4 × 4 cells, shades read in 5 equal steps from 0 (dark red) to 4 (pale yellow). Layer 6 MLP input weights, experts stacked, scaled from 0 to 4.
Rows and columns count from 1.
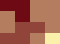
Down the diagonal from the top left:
0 0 1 4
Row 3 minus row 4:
1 0 -1 -2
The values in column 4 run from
2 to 4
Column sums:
5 2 7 10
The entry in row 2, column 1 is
2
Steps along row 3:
down same up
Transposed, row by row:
0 2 2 1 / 0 0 1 1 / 2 2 1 2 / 2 2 2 4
